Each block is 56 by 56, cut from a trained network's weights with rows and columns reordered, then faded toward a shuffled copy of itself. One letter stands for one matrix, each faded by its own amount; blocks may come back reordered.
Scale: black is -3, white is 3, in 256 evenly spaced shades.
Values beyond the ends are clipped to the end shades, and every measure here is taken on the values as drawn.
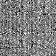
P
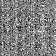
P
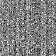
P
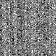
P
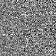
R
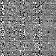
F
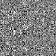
R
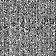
P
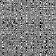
F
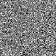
R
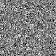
R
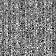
P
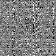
F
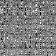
F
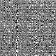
F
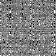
F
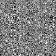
R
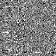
R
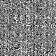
P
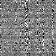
F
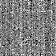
P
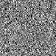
R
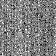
P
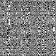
F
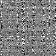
F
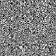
R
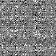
F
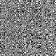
R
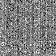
P
